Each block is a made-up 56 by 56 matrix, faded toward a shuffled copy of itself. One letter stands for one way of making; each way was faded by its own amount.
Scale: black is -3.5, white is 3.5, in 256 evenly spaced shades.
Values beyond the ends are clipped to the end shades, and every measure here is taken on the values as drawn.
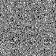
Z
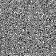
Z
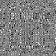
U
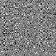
U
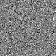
Z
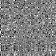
U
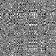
U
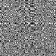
U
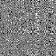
U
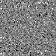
Z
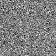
Z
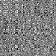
U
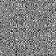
U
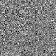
Z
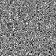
Z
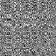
U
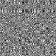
U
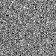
Z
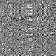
U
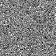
Z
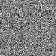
Z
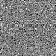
Z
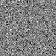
Z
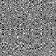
U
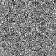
Z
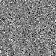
Z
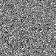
Z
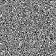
Z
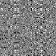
U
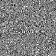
Z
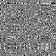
U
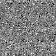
Z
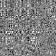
U
